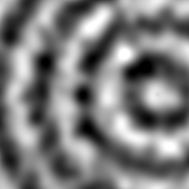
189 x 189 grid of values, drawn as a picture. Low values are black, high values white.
Ninth with the lowest average: middle right. Odd rows or columns: none. Slope: none. Grain: smooth. Rings: centred on the middle right. Lone odd cells: none.
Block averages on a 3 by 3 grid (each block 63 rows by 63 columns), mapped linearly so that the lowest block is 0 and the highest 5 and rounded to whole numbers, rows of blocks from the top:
334
350
235
